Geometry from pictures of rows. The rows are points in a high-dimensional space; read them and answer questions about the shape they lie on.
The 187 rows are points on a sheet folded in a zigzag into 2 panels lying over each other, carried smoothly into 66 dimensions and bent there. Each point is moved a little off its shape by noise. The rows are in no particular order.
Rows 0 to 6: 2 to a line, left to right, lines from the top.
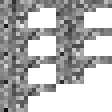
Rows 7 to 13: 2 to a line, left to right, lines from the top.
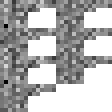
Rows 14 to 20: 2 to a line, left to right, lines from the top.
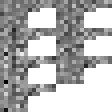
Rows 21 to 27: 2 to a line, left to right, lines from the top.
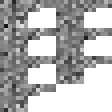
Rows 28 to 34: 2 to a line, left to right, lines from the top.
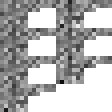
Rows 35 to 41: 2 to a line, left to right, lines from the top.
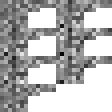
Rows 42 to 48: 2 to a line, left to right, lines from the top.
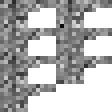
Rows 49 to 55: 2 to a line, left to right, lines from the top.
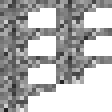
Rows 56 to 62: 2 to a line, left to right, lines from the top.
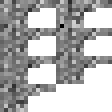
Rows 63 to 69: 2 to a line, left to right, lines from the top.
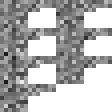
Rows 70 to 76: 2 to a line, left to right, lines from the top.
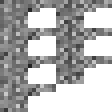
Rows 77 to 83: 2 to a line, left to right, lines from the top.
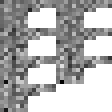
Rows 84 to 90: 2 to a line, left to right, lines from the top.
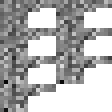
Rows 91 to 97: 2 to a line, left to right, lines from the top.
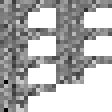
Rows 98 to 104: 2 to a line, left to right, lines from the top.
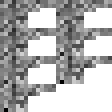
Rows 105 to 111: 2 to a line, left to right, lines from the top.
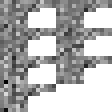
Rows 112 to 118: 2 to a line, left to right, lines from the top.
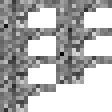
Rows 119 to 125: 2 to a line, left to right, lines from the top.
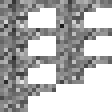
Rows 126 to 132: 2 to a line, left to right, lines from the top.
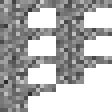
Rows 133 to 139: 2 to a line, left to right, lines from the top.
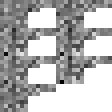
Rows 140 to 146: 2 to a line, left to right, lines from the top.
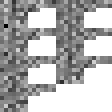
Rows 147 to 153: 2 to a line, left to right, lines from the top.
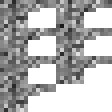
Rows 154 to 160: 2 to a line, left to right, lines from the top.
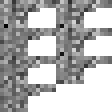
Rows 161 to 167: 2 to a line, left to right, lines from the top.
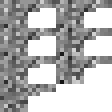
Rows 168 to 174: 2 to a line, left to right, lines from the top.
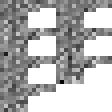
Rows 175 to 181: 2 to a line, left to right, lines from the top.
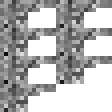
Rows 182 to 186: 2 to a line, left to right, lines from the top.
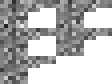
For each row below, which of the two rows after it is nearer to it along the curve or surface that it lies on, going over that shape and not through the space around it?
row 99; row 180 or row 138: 180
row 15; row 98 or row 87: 98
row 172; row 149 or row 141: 149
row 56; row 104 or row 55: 104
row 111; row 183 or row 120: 183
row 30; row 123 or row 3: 123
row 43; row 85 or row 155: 155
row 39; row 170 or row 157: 157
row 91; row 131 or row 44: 131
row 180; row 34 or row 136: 34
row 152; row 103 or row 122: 103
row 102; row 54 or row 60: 54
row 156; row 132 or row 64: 64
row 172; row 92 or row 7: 7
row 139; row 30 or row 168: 30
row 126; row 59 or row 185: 59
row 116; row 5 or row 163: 5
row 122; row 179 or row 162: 179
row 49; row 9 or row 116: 9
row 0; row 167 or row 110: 167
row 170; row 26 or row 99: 99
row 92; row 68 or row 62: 62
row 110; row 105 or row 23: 105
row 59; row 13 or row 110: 13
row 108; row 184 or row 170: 170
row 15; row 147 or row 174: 147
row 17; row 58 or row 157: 157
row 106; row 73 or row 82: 82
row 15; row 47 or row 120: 47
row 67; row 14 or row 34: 34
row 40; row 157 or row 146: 157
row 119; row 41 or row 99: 99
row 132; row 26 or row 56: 56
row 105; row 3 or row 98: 3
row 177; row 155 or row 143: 155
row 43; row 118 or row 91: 118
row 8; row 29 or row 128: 128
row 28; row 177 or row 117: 177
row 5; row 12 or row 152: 152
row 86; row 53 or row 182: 182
